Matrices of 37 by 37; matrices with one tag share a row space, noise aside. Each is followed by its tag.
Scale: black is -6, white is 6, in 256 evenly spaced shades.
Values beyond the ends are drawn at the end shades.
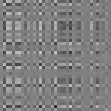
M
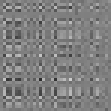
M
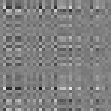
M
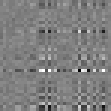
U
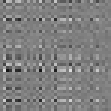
M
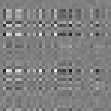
M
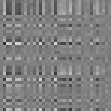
M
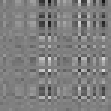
U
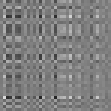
M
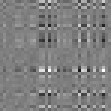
U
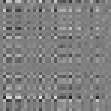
M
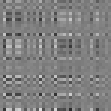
M
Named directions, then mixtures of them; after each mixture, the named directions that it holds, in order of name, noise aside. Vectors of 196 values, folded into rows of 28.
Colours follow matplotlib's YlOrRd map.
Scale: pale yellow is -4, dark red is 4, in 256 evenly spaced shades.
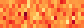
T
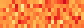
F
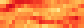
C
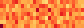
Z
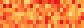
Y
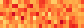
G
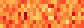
T, Z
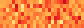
F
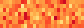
F, T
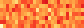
Z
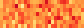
F, G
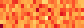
Z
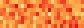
F, G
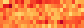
C, Y
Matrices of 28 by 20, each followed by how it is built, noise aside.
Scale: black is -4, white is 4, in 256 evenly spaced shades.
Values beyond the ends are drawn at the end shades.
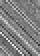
Toeplitz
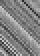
Toeplitz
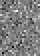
noise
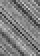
Toeplitz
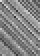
Toeplitz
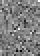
noise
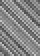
Toeplitz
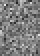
noise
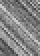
Toeplitz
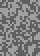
noise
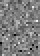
noise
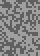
noise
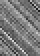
Toeplitz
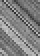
Toeplitz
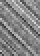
Toeplitz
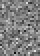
noise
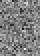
noise
